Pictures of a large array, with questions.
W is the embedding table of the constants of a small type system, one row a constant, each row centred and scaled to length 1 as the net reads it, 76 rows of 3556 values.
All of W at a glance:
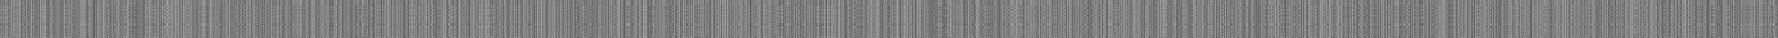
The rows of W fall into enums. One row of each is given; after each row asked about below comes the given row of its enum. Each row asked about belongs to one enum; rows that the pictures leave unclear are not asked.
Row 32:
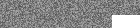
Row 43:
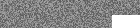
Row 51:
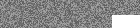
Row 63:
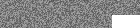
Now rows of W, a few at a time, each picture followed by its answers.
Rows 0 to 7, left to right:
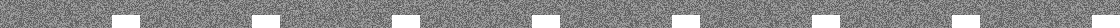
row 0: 51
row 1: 63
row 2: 32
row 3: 63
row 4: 51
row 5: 51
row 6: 63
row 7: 51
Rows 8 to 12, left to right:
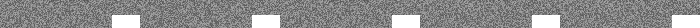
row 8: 63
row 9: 51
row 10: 63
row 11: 43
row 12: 43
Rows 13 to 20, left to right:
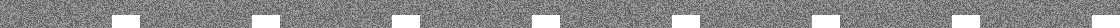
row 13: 51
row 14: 43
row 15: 32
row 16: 32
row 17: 51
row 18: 43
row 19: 43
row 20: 63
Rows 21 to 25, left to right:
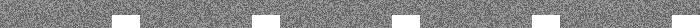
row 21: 43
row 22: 51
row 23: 63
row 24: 51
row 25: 43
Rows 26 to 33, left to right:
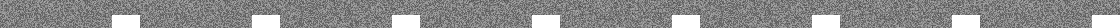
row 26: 43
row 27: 43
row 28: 51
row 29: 63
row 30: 32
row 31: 51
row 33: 43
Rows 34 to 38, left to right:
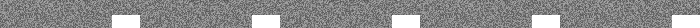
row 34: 43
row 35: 63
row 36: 63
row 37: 43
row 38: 43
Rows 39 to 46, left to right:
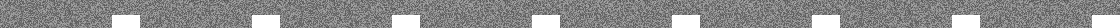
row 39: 51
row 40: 63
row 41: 51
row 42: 43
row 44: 43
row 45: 51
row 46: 63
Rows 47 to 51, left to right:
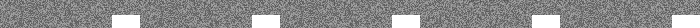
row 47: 51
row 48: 51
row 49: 51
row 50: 63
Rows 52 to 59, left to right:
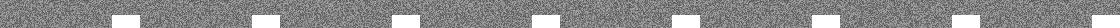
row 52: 63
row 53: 63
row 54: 43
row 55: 43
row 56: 32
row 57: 63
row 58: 51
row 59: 63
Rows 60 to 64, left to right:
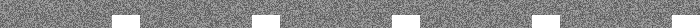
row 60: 43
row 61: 51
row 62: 32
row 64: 32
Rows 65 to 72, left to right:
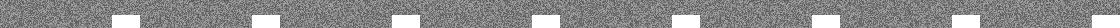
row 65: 51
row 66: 63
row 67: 43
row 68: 43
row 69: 51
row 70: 63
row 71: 51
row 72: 43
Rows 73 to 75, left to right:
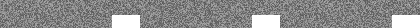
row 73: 43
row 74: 51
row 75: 43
